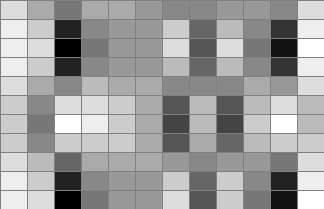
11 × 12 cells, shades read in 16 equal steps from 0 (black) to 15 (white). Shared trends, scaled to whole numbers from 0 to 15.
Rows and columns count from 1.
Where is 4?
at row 7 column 7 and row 7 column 9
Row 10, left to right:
14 12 2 8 9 9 12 6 12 8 2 14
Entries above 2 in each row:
12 11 10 11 12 12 12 12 12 10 10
